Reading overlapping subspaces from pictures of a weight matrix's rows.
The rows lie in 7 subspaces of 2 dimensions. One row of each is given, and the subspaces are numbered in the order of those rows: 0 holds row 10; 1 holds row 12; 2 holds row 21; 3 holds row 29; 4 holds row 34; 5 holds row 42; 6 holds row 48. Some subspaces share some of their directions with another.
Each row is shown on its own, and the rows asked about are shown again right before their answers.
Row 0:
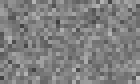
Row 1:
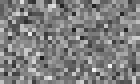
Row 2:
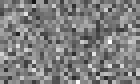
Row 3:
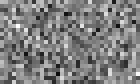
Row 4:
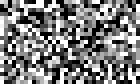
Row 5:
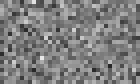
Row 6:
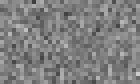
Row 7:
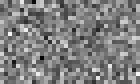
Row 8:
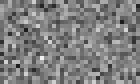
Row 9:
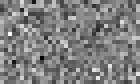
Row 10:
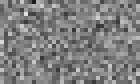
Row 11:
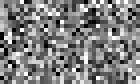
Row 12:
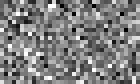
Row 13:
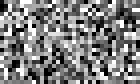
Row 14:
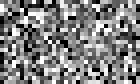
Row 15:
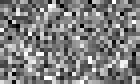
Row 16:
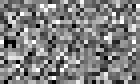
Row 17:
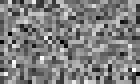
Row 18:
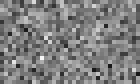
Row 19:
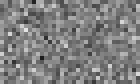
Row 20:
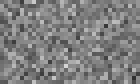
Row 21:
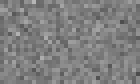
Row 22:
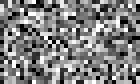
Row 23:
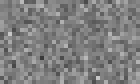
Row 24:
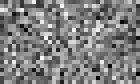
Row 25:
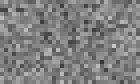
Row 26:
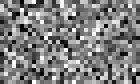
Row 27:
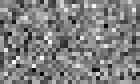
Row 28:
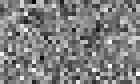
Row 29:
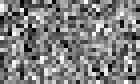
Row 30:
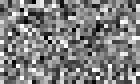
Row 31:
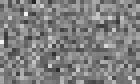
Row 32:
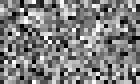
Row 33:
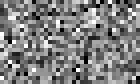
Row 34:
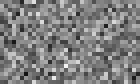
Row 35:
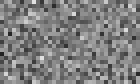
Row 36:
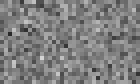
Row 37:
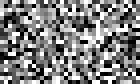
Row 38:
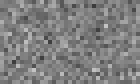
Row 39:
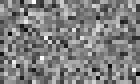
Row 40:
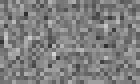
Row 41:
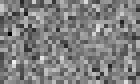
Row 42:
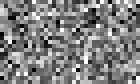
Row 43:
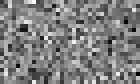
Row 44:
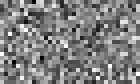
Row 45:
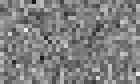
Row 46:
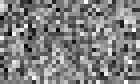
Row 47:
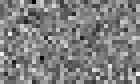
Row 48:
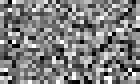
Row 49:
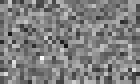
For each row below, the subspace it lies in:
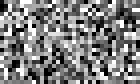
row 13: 3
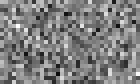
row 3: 1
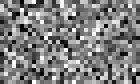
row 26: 4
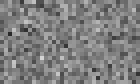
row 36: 5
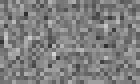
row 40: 0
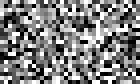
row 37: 6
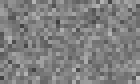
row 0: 5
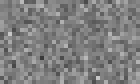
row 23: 5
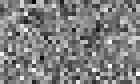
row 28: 6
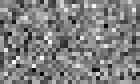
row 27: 0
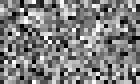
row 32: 6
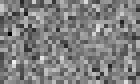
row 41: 3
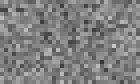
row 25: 2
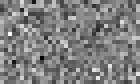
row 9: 3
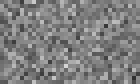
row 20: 4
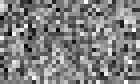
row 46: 3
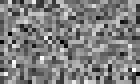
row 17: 6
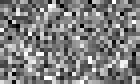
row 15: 1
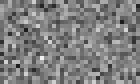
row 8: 4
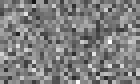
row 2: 6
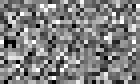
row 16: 4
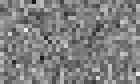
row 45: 1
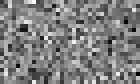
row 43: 3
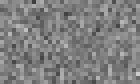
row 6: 1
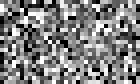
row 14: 3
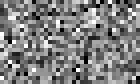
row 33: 5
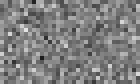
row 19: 4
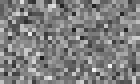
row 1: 1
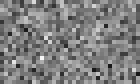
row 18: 0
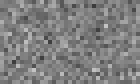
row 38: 0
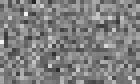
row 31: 0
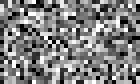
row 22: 0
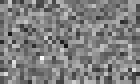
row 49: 6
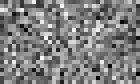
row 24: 2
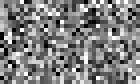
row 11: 5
